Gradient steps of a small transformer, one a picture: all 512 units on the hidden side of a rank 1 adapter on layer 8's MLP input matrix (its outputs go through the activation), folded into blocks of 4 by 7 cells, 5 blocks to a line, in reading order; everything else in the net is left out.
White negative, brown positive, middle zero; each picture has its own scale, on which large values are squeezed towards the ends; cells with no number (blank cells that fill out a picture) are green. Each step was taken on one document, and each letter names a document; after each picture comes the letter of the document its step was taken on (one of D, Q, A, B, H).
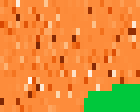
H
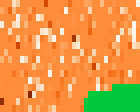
H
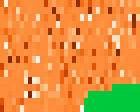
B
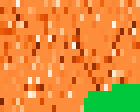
H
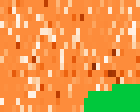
H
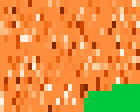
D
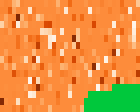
H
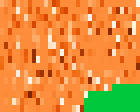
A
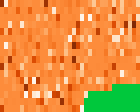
B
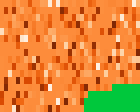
D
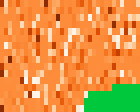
B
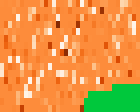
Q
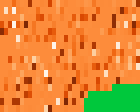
D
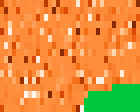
B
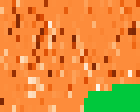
H
